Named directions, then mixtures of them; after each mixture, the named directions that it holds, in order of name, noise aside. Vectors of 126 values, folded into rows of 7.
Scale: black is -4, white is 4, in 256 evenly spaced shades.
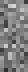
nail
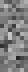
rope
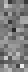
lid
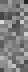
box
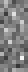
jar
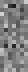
nail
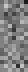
box, lid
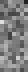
box, jar, rope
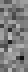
jar, rope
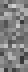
box, jar, nail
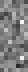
box, jar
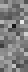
box, rope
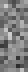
jar, rope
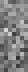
jar, nail, rope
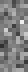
box, jar, rope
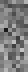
jar, nail, rope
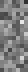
box, jar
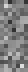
lid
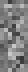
lid, nail, rope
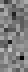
jar, nail, rope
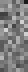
box, jar, nail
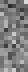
nail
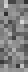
jar, lid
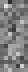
lid, rope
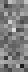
lid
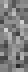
jar, rope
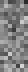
box, lid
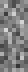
jar, rope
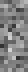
rope
